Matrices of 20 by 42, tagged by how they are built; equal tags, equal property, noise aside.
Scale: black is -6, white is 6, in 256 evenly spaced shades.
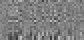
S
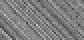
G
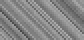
G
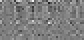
S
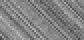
G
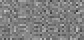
S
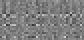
S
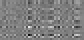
S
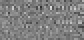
S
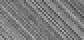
G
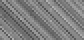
G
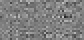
S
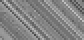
G
